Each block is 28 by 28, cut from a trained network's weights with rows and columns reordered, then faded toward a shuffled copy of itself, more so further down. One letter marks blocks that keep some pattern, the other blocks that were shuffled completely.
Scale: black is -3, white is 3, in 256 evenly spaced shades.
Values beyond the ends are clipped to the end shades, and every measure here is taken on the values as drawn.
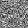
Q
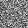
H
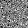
H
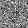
H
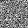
H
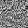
Q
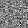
Q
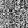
Q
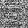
Q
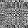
Q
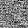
Q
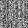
Q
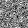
H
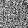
Q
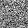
H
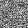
Q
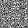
Q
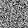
H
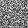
Q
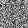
H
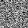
Q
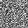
Q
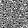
H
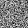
H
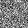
H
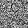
Q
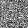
Q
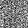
Q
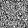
Q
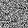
H
